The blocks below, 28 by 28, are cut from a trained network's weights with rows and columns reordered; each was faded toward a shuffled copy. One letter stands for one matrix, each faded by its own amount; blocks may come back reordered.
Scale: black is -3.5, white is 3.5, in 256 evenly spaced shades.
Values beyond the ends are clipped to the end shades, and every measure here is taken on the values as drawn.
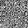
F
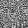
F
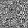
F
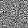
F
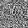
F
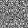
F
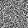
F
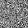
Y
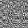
F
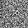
Y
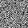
Y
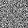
Y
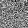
Y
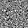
F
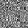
F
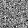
Y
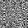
F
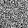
Y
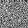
Y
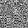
F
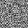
F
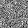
Y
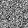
Y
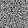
Y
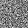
Y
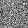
Y
